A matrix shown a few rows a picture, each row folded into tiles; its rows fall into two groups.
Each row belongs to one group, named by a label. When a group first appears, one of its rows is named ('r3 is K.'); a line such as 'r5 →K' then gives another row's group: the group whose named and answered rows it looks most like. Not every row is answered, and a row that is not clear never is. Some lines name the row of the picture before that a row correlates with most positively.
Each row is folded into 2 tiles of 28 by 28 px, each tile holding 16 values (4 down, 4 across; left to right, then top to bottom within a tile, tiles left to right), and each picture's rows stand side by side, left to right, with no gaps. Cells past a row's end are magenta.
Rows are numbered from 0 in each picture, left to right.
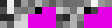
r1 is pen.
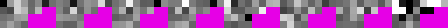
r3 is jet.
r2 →jet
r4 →pen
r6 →pen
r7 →pen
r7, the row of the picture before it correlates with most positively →1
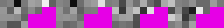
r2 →pen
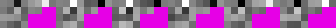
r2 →jet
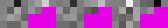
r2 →jet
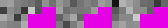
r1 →pen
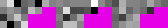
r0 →pen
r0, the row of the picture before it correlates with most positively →1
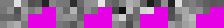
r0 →jet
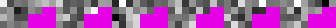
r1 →pen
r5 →jet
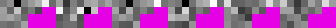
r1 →pen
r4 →pen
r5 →pen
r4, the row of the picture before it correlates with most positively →0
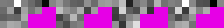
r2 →pen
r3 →jet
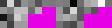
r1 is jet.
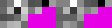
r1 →jet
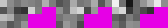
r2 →pen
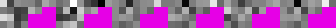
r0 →pen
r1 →jet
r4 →pen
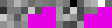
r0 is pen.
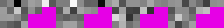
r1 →jet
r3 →pen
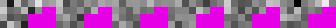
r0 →pen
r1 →pen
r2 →pen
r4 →pen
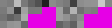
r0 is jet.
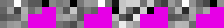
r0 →jet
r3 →jet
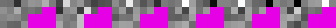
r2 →jet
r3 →jet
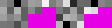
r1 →pen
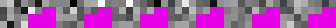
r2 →jet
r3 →jet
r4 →pen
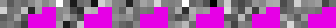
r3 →jet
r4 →pen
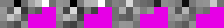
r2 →jet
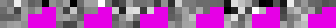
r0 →jet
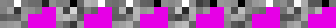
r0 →jet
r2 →jet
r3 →jet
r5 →jet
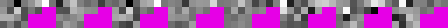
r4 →jet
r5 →pen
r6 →pen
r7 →pen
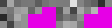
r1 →jet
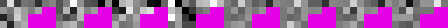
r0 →pen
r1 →jet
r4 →jet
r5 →jet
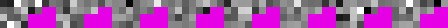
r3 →pen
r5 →jet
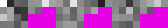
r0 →pen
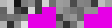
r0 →pen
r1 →pen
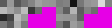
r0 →pen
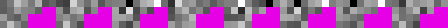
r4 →jet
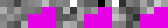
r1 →jet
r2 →pen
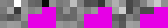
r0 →jet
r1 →jet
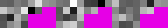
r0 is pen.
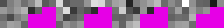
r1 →pen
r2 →pen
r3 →jet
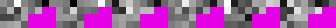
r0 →jet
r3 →jet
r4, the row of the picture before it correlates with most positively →1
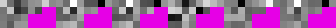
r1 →jet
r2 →jet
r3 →pen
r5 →jet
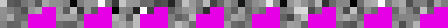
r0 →pen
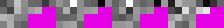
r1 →jet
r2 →jet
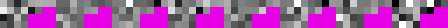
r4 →pen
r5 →jet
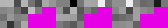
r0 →pen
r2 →jet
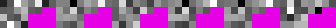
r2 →pen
